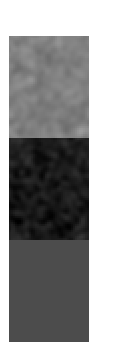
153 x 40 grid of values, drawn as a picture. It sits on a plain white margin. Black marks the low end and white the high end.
It is made of 3 by 1 panels. Panel 1,1: middling, blotchy, faint in contrast. Panel 2,1: very low, blotchy, faint in contrast. Panel 3,1: low, flat.
